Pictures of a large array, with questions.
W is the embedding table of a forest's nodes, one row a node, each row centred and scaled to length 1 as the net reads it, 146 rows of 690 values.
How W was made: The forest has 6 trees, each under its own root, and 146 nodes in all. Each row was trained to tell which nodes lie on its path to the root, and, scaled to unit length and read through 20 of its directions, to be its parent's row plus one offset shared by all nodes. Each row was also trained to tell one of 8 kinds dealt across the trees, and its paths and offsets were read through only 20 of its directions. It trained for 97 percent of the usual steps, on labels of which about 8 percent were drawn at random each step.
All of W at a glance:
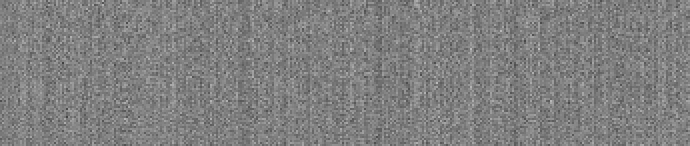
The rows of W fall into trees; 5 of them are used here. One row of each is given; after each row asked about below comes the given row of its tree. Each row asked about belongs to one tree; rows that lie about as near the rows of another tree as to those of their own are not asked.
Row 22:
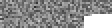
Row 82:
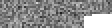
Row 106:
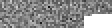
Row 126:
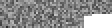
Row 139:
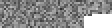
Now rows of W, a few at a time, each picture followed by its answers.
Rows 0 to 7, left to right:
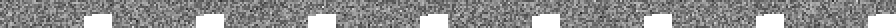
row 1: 126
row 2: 126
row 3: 82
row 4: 106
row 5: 126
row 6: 126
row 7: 126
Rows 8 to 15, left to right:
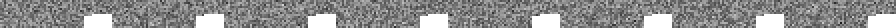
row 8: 22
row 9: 139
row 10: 82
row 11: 82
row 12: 139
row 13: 22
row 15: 22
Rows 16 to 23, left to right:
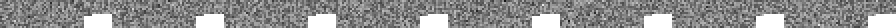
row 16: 139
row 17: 139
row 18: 139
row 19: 82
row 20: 139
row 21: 126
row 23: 106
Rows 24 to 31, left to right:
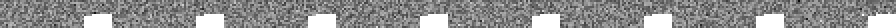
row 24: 126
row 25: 139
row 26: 22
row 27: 22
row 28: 126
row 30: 82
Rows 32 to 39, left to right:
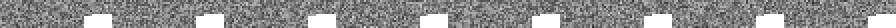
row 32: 22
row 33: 139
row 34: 126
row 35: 106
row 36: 82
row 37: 22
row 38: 126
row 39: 139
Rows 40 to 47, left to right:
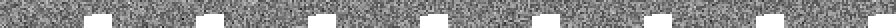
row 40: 106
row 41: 126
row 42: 82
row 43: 82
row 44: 22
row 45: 82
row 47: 22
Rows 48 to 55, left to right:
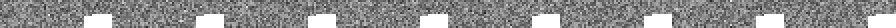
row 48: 82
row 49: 22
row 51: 126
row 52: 22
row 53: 139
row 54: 82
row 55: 139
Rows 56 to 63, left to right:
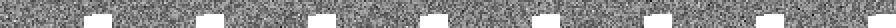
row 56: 106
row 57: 126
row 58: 106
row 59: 126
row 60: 139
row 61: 126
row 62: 82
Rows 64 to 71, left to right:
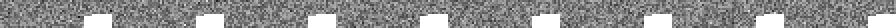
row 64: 22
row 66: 126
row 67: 106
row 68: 139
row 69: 106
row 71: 82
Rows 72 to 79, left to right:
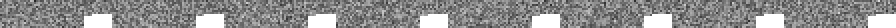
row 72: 139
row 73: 106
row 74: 106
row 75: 126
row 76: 22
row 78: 139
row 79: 126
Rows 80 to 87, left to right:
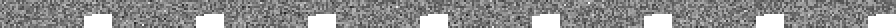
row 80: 22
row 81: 82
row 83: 82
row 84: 126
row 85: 126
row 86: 82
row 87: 82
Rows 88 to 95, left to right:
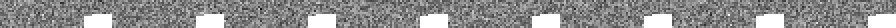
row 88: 126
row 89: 22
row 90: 106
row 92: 82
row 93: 82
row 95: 82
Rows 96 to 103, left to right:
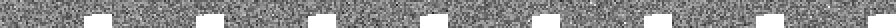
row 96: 106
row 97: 126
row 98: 106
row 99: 106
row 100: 126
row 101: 126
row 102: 126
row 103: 126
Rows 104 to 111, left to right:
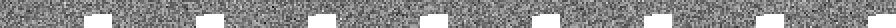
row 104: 22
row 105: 126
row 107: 22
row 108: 22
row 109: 139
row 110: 22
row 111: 82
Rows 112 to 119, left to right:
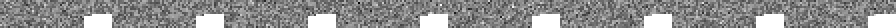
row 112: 22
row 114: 82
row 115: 139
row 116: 106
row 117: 22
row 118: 82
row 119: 126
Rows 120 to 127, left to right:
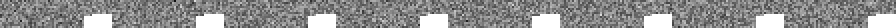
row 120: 139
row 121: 139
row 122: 126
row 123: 22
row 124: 139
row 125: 22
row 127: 106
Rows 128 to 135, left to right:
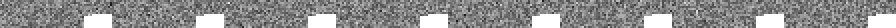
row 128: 22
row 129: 82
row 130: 22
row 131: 82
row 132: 22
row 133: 126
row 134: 126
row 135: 139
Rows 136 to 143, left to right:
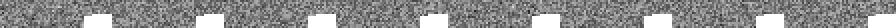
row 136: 22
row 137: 82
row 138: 126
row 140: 22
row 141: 82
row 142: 126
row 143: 22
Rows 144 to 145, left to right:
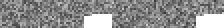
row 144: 22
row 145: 106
